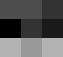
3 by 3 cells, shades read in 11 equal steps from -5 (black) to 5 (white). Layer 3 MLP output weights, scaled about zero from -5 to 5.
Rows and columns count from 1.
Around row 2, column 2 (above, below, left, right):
-2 1 -5 -4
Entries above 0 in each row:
0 0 3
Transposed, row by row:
-2 -5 2 / -2 -3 1 / -3 -4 2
